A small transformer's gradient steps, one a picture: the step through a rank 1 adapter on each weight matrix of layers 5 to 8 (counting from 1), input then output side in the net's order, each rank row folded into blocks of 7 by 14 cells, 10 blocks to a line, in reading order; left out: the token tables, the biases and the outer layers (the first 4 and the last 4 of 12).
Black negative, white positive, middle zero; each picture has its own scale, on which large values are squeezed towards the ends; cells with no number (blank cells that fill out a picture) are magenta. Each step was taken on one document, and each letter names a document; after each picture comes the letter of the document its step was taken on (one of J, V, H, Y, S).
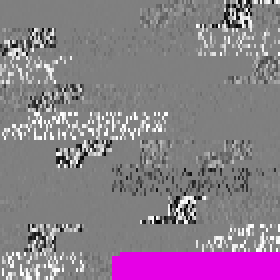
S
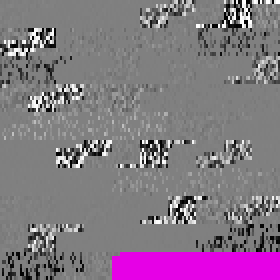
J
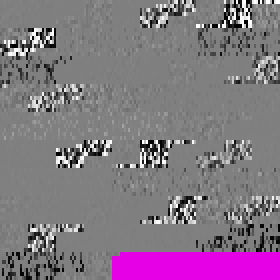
J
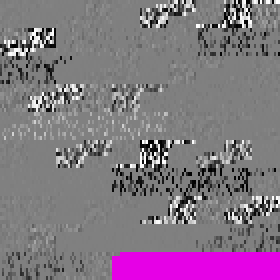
J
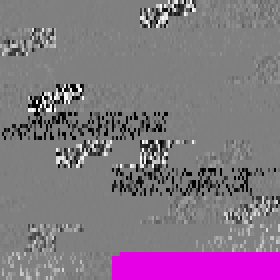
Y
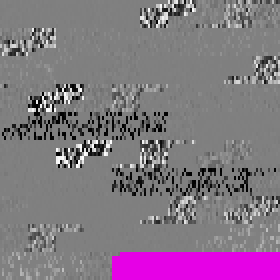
Y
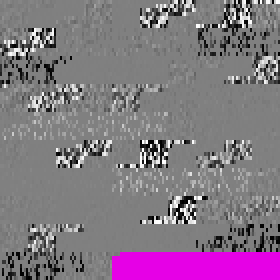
J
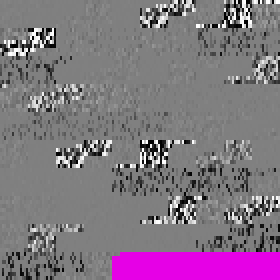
J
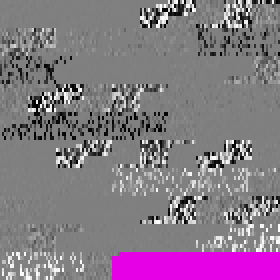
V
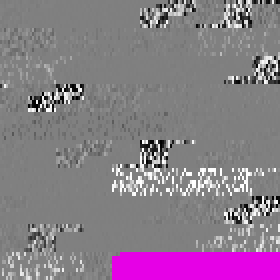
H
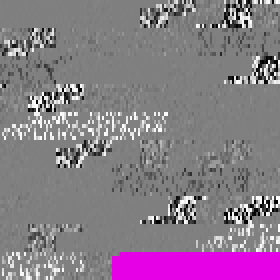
S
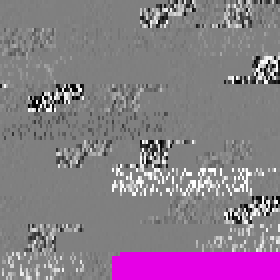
H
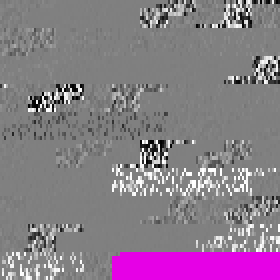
H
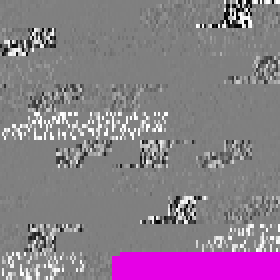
S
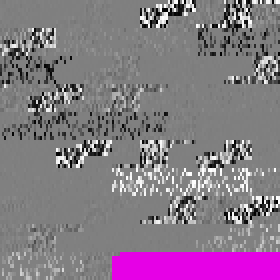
V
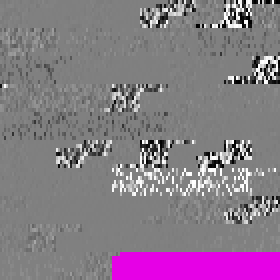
H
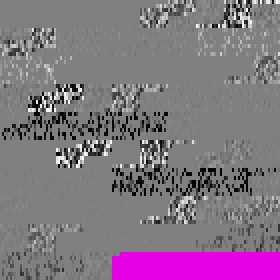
Y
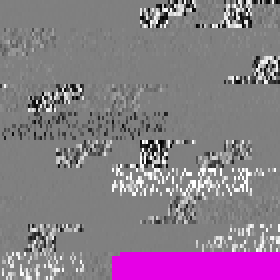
H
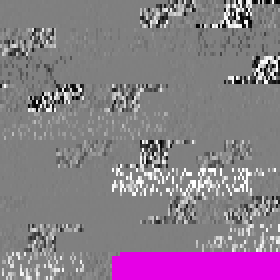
H
